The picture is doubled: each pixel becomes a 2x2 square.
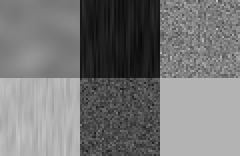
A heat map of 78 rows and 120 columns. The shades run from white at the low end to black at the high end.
The table splits into 2 rows of 3 panels. Panel 1,1: middling, smooth, faint in contrast. Panel 1,2: very high, streaked downward, faint in contrast. Panel 1,3: middling, fine-grained. Panel 2,1: low, streaked downward, faint in contrast. Panel 2,2: high, fine-grained. Panel 2,3: low, flat.
